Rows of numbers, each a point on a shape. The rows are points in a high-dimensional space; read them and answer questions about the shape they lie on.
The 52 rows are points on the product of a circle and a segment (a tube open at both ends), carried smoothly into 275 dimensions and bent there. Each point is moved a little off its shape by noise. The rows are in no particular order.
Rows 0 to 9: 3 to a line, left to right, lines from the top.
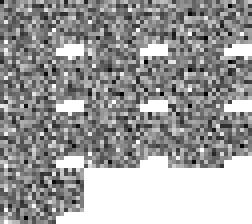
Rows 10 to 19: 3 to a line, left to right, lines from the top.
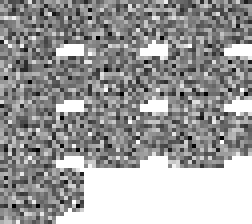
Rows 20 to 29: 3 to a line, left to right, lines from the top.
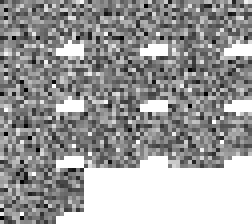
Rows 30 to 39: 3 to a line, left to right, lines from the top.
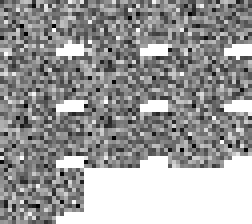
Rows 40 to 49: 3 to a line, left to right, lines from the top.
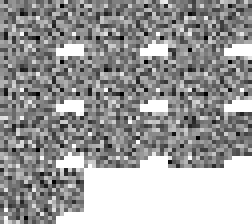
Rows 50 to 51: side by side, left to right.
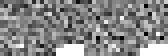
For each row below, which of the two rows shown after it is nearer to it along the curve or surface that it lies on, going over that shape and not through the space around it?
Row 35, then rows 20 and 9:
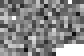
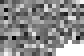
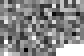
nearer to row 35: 9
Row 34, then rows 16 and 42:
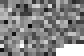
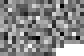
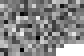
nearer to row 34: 42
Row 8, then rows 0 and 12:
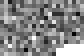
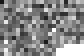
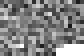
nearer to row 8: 12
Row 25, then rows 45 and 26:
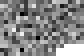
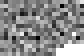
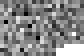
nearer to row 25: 26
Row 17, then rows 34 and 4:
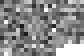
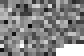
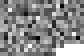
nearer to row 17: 4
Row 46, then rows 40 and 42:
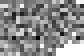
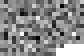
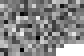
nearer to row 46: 40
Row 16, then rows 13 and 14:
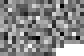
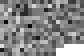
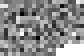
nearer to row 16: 14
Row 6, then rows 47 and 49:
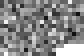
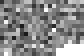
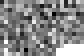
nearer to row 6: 49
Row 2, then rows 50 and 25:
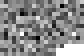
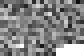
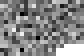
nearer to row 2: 25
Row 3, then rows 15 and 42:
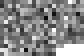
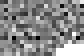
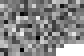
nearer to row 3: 15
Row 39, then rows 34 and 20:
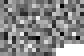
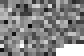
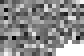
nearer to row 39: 20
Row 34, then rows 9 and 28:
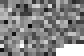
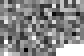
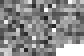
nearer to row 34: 9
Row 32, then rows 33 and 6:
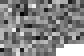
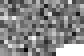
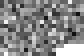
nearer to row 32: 33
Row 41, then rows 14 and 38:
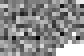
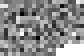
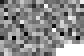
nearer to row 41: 14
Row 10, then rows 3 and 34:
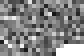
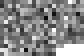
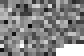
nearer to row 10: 34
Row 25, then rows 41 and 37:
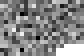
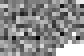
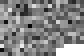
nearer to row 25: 37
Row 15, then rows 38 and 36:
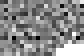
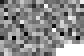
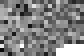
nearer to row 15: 38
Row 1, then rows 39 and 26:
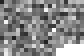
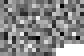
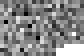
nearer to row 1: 39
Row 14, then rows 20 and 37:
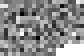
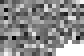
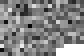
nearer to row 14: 20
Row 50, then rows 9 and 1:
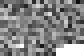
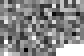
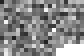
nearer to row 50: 9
